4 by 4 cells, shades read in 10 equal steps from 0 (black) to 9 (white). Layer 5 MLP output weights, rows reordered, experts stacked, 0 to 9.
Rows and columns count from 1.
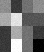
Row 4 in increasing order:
0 2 4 9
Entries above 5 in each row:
0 2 1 1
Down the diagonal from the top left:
5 8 4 0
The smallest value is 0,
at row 4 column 4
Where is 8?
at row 2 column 2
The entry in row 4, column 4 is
0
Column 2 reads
2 8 6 9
